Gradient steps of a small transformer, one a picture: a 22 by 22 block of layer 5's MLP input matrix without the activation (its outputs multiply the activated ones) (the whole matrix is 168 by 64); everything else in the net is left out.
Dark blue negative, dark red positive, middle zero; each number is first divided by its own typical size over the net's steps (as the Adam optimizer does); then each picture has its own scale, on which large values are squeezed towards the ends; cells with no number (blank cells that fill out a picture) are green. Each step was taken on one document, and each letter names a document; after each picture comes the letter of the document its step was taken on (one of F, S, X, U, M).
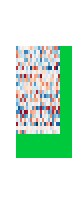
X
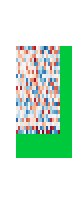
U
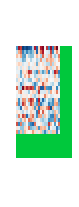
U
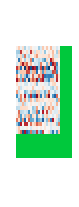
X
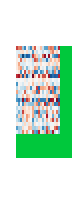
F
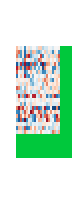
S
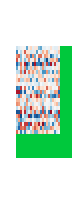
S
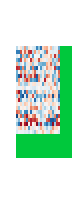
S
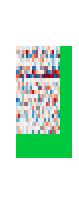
F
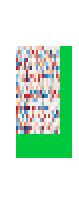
S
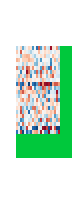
U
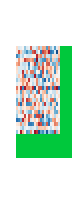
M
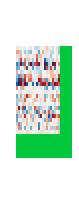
S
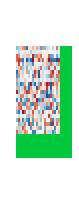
F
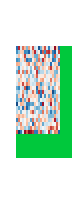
U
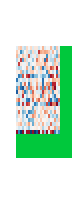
M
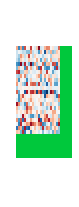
X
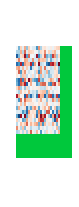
X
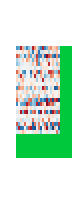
F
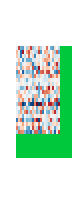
U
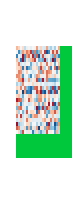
F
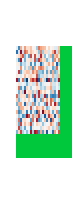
X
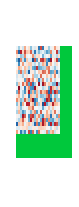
M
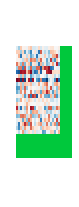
S
